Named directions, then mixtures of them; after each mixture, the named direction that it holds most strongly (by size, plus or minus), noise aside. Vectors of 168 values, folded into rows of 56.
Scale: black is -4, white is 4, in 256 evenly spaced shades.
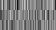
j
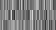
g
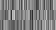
g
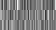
j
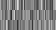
g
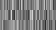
g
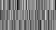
j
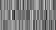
g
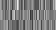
g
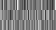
j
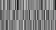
j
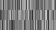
j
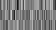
g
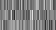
g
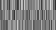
g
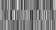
g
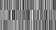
g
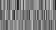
g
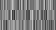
g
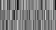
j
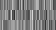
g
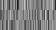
j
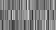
g
